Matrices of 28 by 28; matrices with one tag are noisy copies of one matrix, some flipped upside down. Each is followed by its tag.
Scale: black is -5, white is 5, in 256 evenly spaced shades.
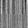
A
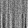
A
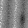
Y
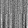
A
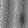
Y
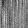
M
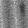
Y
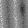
Y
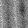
Y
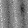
Y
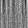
A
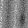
Y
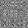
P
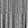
A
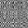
P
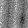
Y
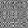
P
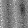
Y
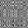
P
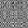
P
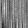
M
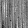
M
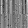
A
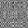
P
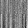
A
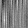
M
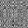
P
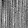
M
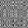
P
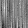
M
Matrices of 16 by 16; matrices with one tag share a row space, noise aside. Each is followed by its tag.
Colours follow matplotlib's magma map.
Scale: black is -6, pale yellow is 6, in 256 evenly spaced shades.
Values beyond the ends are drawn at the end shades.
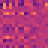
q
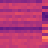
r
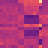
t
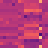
t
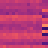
r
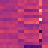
t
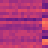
r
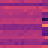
r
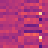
t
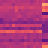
r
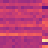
r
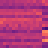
r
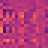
q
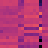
t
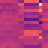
t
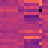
t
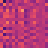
q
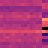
r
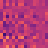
q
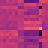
t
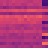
r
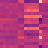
t
